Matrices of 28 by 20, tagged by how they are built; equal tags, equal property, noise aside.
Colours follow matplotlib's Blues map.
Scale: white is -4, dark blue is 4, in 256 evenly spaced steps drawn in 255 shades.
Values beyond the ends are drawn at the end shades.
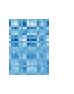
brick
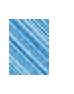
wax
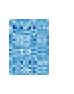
brick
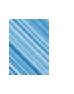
wax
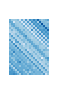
wax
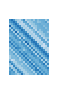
wax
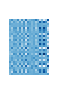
brick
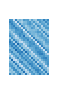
wax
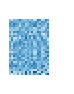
brick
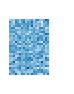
brick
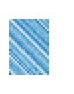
wax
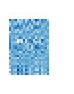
brick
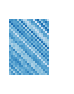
wax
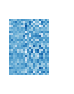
brick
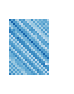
wax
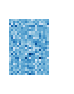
brick
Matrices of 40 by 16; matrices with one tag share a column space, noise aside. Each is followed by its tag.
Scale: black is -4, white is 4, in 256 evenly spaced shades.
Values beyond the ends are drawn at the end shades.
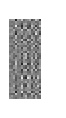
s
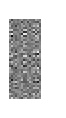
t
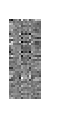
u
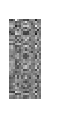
s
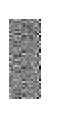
t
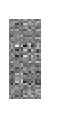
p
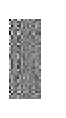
s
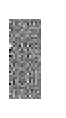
p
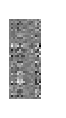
p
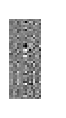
p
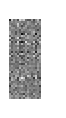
u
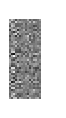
t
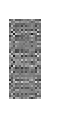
t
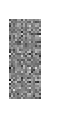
t
